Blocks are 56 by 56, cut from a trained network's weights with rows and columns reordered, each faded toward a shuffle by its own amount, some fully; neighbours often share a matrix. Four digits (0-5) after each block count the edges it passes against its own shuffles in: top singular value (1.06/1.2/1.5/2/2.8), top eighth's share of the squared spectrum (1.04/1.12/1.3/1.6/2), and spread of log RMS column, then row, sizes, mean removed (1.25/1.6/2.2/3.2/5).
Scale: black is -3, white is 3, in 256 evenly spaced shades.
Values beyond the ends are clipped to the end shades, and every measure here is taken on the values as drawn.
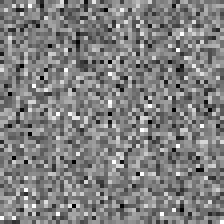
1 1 0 0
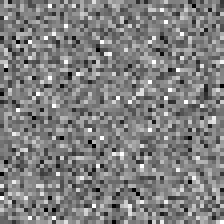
0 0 0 0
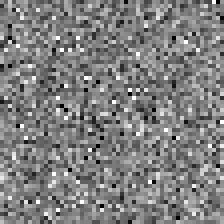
0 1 0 0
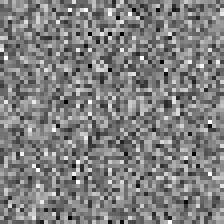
3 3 1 0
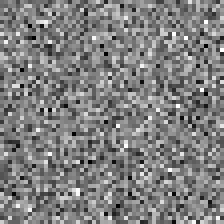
0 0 0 0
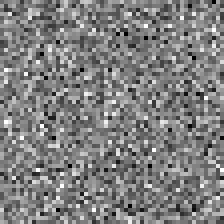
0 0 0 0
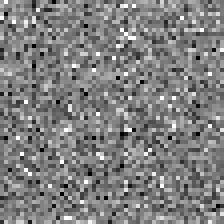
1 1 0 0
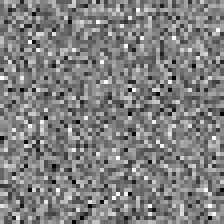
0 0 0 0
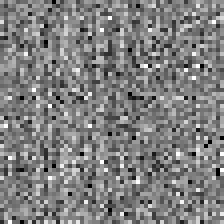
2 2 0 2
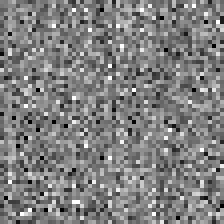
1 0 0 0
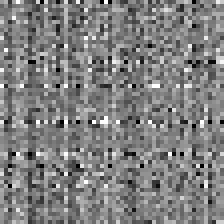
3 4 1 3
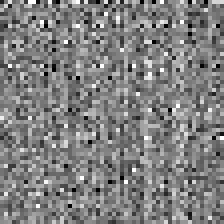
3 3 0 2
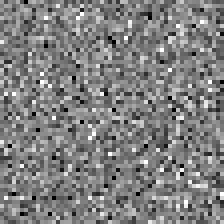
0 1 0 0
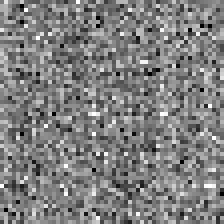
2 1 0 1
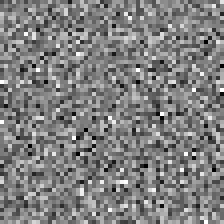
1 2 0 1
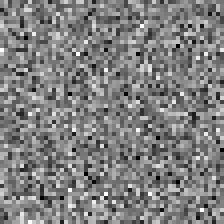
1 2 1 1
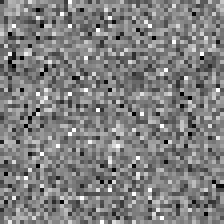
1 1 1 0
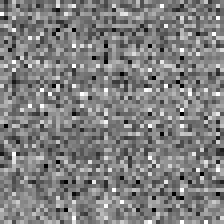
2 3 2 1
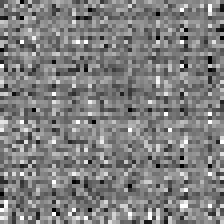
3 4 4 2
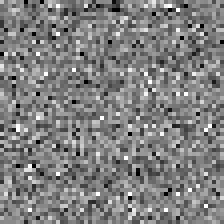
0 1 0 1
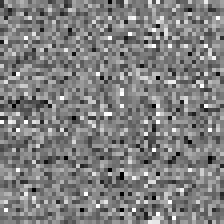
1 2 1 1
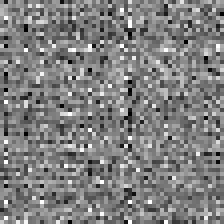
2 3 3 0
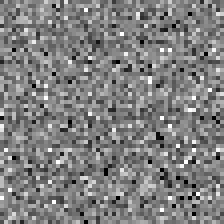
0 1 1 0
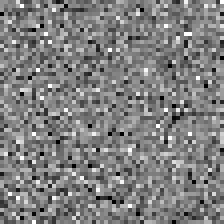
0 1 1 0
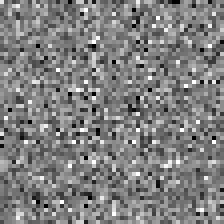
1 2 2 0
